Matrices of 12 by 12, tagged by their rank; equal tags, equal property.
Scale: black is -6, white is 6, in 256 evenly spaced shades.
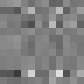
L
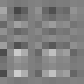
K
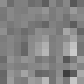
L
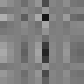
K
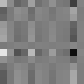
K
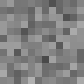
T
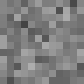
T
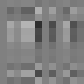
K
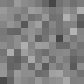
T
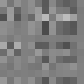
L
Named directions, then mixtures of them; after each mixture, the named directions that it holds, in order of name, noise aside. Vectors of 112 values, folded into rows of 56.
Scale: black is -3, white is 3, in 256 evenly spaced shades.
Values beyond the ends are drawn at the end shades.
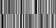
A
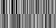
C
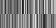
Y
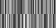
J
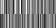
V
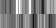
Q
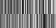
Y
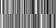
A, Y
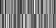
J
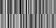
A, C, V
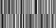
A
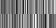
C, Y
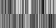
Q, Y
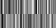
A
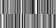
A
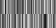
J, Y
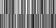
Q, V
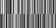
C, J, V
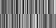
C, Y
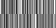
C, J, Y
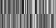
A, Y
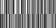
V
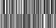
C, J, Y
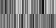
Q, Y
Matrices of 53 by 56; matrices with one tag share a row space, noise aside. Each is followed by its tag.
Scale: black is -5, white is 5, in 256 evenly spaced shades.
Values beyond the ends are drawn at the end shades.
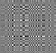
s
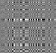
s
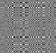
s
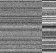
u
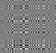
s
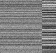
u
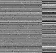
u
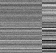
u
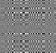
s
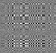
s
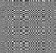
s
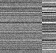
u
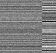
u
